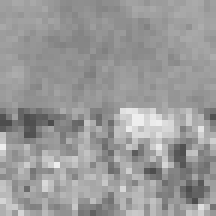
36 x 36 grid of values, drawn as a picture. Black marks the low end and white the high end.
Slope: none. Grain: blotchy. Seam: horizontal, 50% of the way down, the top part calmer. Mirror symmetry: none. Histogram: heavy tails on both sides.
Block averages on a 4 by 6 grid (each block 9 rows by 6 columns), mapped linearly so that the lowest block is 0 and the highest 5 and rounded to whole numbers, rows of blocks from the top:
2 1 1 1 2 3 / 2 1 1 2 2 2 / 0 1 2 4 5 2 / 3 3 3 3 1 0
